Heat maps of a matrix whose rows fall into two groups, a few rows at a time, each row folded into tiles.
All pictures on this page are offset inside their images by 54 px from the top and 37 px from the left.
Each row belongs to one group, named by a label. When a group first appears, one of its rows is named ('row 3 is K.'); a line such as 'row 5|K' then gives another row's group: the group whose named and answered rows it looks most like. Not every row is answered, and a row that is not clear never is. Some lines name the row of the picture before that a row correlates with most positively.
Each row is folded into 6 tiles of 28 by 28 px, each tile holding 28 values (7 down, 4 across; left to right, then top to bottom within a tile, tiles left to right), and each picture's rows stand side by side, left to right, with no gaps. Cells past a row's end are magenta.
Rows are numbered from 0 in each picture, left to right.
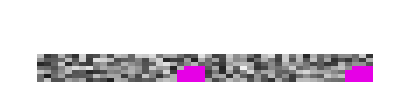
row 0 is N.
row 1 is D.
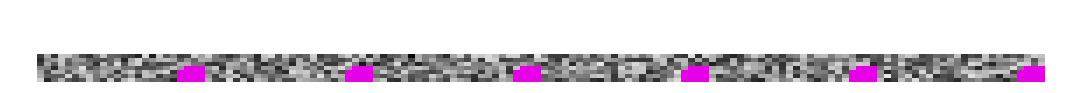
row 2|N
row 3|N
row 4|N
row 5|D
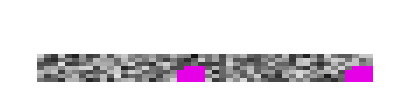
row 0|N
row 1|D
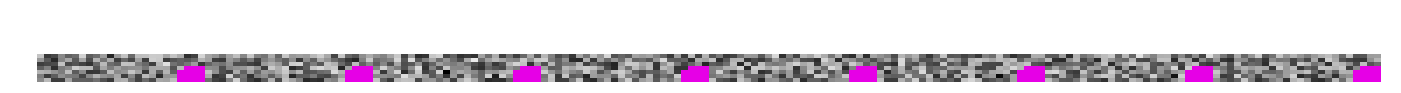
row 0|N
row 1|N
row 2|D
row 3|N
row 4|N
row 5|D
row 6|N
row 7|N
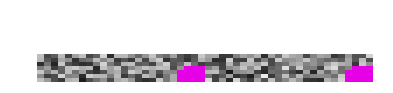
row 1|N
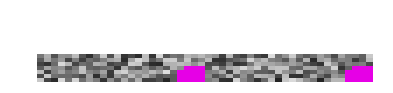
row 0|D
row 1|N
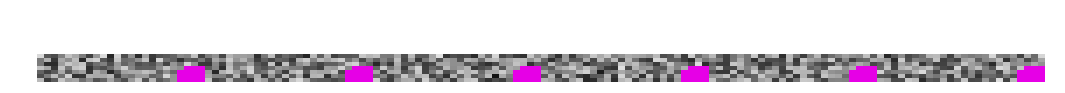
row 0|D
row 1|D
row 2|D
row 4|D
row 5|N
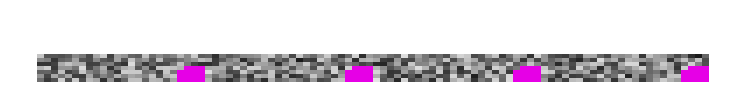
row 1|N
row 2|N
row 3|N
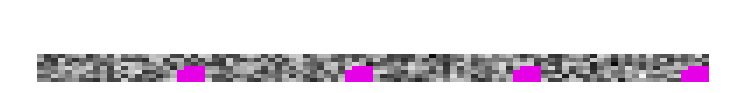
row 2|N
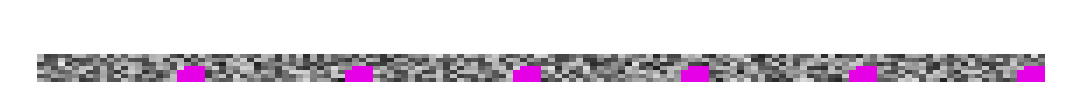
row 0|N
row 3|D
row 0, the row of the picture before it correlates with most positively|0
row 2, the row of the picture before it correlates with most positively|0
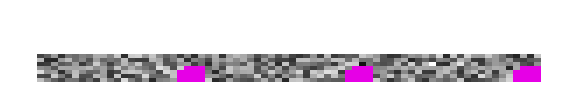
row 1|D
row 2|N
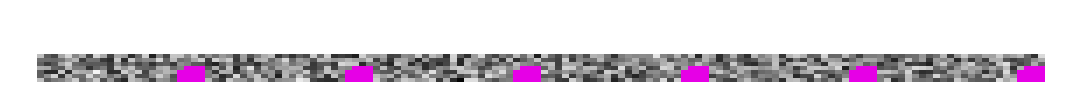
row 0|D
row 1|D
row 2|D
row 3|N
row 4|N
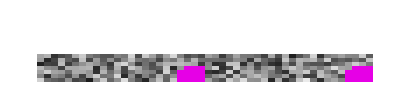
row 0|N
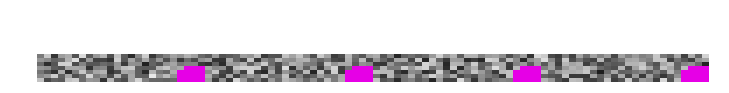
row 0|D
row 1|N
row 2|N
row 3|N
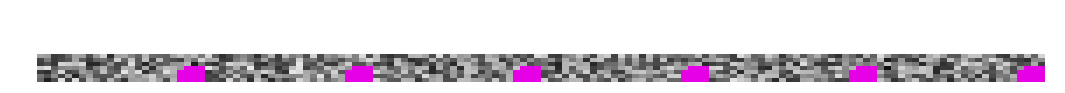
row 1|D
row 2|N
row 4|D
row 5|N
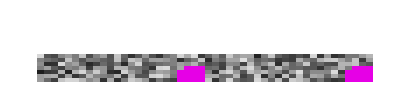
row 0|D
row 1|D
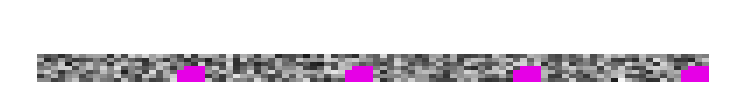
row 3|N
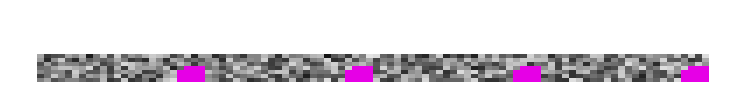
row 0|N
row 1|N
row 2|D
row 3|N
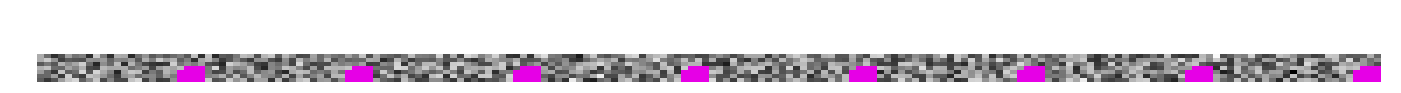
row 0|D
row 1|D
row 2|N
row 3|N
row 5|D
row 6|D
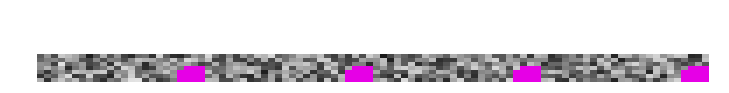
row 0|D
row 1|N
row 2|N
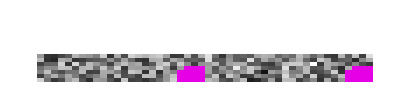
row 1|N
